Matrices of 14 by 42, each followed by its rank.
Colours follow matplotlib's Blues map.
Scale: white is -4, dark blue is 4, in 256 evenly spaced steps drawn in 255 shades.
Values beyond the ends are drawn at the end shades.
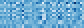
three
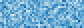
full rank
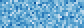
full rank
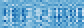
three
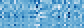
three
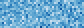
full rank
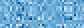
three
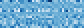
three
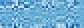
three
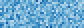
full rank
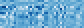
three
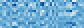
three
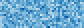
full rank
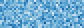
full rank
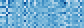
three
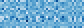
three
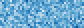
full rank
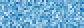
full rank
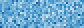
full rank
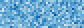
full rank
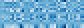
three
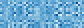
three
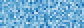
full rank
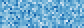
full rank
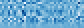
three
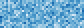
full rank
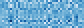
three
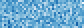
full rank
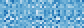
three
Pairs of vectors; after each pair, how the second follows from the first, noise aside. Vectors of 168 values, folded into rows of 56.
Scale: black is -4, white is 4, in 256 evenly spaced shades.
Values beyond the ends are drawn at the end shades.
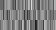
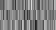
copied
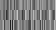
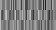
reversed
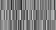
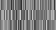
copied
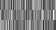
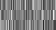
copied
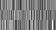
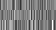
copied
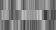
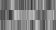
reversed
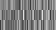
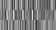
reversed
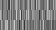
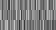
copied
